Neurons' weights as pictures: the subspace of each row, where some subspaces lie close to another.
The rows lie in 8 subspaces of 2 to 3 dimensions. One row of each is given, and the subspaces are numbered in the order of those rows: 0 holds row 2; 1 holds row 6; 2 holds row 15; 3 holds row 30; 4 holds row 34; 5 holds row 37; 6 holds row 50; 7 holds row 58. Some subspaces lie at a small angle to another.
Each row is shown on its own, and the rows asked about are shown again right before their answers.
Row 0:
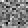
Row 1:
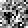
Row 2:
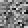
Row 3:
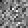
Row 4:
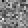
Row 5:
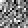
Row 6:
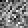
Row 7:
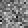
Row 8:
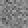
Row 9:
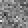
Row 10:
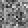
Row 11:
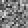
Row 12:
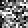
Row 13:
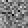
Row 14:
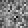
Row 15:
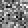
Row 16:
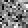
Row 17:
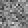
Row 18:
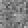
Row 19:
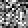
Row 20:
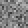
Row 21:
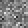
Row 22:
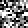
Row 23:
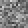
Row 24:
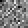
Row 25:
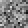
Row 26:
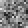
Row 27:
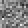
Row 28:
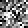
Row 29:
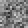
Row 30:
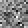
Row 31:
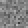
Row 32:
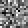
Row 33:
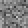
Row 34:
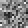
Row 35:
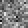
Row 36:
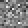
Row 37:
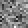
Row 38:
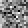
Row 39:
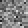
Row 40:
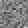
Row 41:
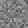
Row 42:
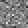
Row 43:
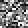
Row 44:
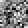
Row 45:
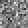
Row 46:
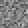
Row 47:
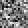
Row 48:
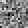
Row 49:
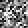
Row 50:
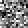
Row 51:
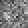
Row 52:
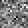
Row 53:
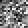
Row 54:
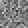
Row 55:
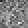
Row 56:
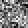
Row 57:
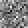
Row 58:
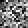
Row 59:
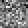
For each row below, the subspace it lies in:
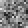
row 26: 4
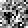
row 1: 4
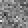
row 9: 3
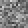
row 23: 0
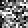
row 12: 7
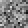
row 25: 0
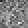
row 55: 1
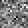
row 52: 1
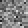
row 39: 3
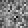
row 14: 1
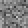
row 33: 7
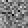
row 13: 7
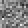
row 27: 6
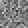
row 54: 7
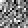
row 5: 6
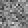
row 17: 0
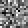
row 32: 7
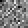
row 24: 6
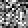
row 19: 2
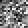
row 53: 0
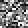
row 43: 0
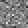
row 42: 1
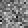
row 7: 3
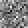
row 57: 1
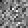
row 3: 7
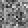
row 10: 2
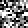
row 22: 6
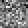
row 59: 2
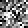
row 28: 3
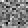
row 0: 1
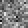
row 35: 3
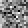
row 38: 7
